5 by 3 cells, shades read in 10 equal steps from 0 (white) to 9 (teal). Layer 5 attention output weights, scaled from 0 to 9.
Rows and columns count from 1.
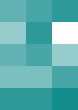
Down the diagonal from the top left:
6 8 4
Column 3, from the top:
8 0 4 7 9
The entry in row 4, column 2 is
5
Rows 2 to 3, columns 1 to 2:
4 8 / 6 7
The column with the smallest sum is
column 3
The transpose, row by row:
6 4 6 5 8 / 7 8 7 5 8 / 8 0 4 7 9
